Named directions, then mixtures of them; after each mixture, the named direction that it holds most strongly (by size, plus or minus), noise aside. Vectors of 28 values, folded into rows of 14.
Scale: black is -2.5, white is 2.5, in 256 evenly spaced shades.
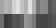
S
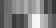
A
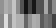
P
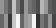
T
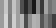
P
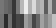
P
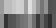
S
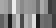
T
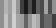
P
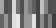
T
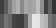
A
